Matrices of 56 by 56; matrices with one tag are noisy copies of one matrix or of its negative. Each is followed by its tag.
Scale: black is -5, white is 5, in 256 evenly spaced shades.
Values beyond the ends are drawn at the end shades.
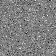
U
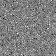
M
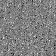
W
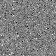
M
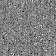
W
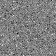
M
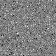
M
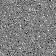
U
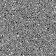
M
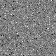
M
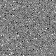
M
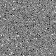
M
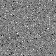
M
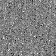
W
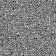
M
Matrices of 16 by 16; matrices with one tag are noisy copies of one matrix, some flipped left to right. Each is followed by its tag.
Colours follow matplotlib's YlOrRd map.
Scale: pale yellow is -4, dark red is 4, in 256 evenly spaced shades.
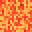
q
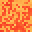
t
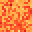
t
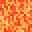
q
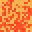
t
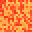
q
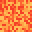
q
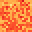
t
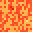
q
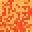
t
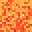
t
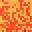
t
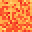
t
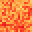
t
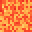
q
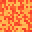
q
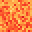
t
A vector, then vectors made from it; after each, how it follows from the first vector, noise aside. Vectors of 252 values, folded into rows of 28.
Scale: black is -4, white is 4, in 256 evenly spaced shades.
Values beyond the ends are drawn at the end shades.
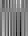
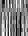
scaled up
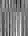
negated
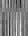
negated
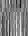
negated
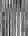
negated
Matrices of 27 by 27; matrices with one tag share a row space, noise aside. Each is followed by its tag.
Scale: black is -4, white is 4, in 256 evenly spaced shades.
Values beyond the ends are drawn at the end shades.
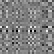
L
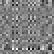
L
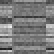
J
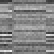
J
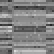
J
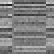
J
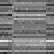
J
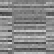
J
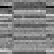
J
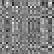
L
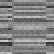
J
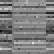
J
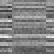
J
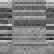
J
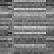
J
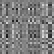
L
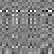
L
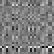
L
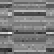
J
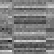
J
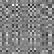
L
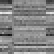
J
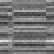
J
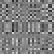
L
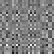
L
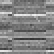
J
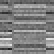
J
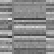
J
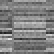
J
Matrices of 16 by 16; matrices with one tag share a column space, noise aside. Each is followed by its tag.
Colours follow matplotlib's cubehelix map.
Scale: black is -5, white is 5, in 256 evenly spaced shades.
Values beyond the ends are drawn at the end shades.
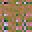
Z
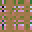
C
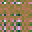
Z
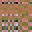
Z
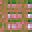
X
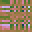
C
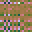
Z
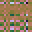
Z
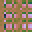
X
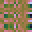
X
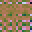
Z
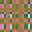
X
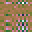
Z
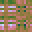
C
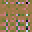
Z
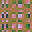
X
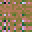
Z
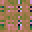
C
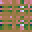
C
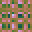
X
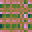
X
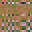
Z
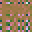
Z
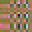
X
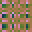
X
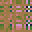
C
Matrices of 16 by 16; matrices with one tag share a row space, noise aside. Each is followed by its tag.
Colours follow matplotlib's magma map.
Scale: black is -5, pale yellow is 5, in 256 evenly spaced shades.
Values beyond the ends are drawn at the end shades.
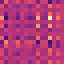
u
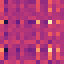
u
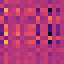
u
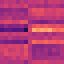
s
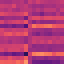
s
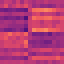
s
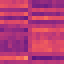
s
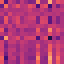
u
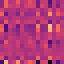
u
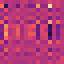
u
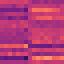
s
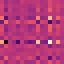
u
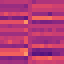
s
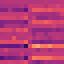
s
